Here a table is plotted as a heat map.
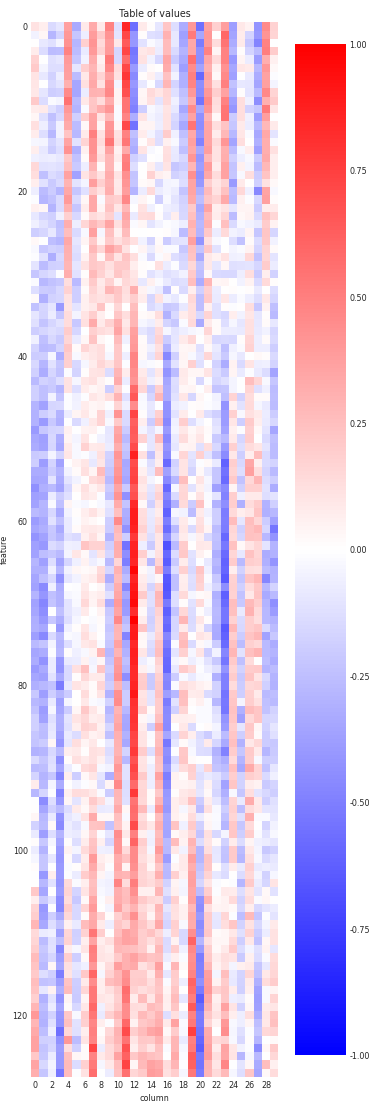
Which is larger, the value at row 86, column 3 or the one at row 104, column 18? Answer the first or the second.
the second
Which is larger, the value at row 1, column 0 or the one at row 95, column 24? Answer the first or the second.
the second
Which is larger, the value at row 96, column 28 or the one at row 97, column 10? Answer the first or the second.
the second
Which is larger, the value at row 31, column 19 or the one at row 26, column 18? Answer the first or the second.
the first
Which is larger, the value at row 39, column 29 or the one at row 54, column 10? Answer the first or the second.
the second
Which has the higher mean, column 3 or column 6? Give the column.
6
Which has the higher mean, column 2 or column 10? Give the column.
10
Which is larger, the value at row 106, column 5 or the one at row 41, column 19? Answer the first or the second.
the second
